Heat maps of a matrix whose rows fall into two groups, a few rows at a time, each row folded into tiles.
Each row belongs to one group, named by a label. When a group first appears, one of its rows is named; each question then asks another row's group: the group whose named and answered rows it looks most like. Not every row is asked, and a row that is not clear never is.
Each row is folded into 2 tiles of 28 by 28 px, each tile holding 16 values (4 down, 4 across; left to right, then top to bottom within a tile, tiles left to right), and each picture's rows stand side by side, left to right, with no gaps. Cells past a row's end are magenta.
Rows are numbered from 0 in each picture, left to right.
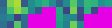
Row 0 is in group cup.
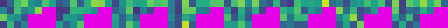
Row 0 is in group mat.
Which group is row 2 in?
cup
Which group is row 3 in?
cup
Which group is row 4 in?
cup
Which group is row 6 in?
mat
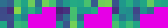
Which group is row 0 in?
cup
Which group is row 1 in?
cup
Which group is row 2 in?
cup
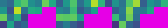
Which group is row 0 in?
mat
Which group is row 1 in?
mat
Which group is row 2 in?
mat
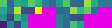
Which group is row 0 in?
mat
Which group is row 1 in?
cup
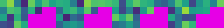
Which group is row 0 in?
cup
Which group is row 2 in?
mat
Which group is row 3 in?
cup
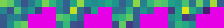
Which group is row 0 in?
cup
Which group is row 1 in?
mat
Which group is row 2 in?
mat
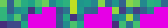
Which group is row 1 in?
cup
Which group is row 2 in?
mat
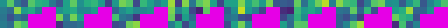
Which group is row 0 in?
cup
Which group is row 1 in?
mat
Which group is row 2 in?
cup
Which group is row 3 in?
mat
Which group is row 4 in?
cup
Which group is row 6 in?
cup
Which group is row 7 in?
mat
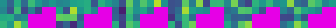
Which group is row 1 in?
mat
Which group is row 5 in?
cup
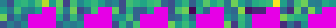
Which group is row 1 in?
mat
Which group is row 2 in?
mat
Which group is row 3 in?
cup
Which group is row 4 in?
cup
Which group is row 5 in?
mat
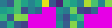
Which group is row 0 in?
mat
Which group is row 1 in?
cup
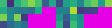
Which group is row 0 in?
mat
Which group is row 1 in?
cup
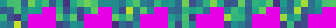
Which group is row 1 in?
mat
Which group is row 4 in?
mat
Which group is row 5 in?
mat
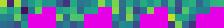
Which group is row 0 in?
mat
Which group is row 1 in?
mat
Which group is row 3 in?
mat
